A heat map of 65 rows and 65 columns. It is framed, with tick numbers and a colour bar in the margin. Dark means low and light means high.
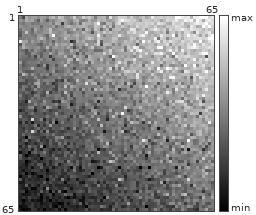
Slope: up to the top right. Odd rows or columns: none. Stripes: none. Ninth with the highest average: top right. Ninth with the lowest average: bottom left. Histogram: bell-shaped.
